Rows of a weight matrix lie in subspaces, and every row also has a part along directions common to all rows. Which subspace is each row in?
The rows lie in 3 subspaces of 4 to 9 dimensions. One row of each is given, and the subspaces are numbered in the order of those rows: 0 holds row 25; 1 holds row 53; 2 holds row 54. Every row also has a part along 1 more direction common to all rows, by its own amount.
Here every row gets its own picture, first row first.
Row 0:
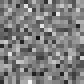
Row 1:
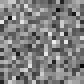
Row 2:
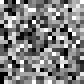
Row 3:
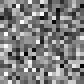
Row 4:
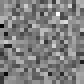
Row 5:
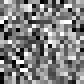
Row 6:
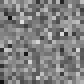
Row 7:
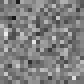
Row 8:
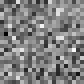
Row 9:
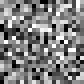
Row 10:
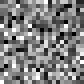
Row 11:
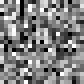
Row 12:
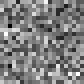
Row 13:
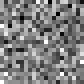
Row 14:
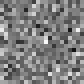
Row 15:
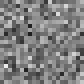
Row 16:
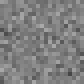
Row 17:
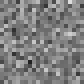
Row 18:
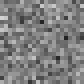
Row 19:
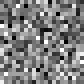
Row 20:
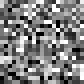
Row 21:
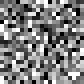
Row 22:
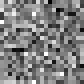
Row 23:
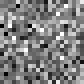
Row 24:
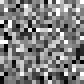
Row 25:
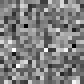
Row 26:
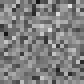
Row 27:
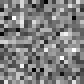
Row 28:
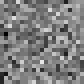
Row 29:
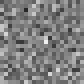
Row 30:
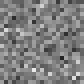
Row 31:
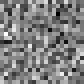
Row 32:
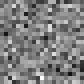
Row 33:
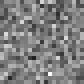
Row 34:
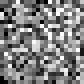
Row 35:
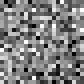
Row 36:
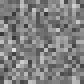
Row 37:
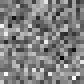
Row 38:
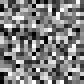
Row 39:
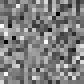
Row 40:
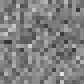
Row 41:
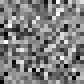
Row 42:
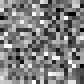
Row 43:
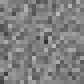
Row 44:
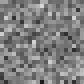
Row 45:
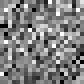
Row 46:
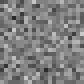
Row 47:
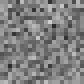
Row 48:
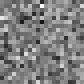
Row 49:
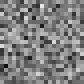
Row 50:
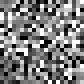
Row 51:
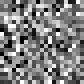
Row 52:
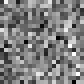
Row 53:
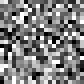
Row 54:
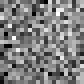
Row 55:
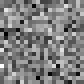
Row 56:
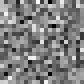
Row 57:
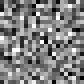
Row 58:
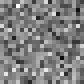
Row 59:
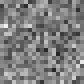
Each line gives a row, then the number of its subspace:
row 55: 2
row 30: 0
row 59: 0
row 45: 0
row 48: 2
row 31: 0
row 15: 1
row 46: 1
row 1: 2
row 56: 2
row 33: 2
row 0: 1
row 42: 2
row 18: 2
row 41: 0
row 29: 1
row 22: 2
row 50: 1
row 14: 1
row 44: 0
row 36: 0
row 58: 1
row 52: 2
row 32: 0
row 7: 0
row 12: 2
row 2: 0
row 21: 2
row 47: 2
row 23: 1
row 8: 2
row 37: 0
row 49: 1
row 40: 0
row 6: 2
